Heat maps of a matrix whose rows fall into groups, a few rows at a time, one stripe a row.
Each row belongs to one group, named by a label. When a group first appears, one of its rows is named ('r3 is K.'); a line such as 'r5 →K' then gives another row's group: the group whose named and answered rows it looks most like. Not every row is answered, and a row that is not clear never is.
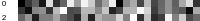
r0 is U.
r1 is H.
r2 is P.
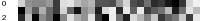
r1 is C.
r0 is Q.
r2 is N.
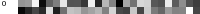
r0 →H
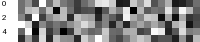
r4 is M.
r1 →C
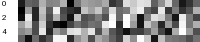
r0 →H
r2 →M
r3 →M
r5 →H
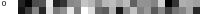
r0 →U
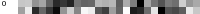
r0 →M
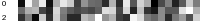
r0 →C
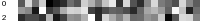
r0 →M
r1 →N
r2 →U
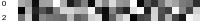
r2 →Q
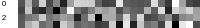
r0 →N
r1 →U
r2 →C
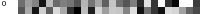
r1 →P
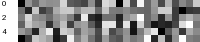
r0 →C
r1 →H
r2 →C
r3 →C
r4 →Q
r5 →U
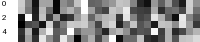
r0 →Q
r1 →Q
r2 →M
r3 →U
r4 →Q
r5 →C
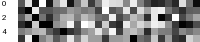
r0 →P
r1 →H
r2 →N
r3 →H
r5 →Q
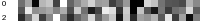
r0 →Q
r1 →C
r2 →H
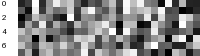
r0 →H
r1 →H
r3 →M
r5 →N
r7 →P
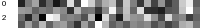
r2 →H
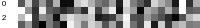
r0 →M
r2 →Q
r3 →U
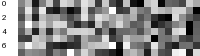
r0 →Q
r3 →P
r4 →N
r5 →H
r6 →M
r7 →N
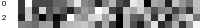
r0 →N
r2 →U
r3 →Q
